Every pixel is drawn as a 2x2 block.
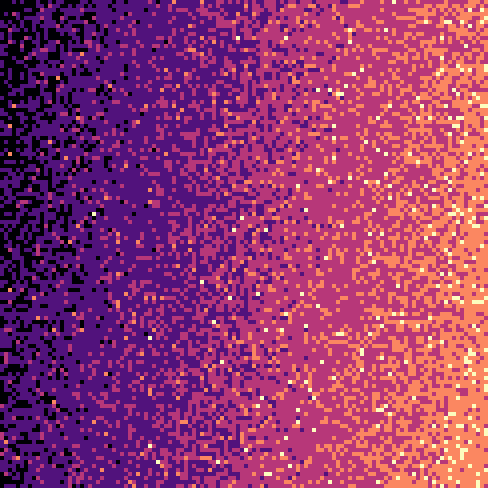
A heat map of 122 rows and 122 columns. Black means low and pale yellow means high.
Slope: up to the right. Odd rows or columns: none. Grain: fine.
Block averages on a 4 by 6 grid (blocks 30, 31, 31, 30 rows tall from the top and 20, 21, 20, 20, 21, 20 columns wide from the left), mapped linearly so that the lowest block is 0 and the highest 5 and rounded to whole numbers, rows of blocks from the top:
012344 | 012345 | 012345 | 112345
